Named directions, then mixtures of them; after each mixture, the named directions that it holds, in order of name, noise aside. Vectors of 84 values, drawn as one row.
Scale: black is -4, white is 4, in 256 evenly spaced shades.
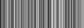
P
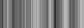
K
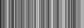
K, P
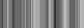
K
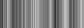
K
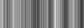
K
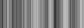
K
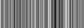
K, P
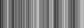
K, P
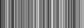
K, P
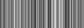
K, P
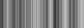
K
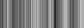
K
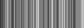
K, P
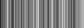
K, P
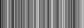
K, P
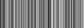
P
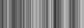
K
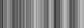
K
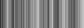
K, P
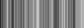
K, P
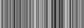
K, P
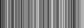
K, P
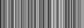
P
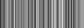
P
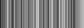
K, P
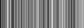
K, P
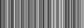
P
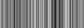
K, P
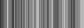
K, P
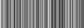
P
